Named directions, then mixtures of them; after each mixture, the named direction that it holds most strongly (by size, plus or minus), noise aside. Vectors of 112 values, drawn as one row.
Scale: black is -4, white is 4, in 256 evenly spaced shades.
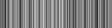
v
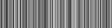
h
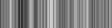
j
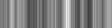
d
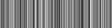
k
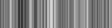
j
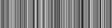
k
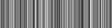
k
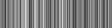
v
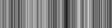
d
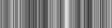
d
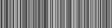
h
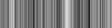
d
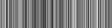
v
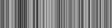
k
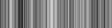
j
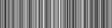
v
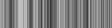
j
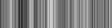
j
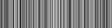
h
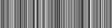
k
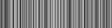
h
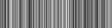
v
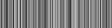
h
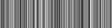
k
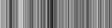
j
